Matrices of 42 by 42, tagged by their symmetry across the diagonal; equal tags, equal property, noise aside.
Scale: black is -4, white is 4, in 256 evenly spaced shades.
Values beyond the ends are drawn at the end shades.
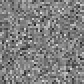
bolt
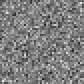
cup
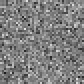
bolt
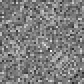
cup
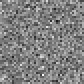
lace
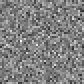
lace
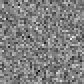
bolt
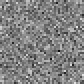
cup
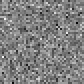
lace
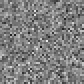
bolt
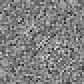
cup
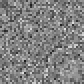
cup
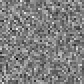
lace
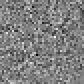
bolt
